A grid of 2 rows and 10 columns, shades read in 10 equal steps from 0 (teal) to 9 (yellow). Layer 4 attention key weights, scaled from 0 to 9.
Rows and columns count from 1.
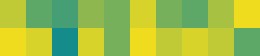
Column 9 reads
6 7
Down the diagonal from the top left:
7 8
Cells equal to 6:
1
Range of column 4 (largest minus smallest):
3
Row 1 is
7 3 2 5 4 8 4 3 6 9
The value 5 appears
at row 1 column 4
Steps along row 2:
down down up down up down up down down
